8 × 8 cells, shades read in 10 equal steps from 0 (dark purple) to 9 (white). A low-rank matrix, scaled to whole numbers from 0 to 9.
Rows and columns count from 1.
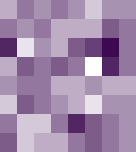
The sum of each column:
36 41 39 40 35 43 28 38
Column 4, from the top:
4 6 6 3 6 5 4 6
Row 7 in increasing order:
1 3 4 4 4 5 7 7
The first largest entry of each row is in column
6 4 2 6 4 6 2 2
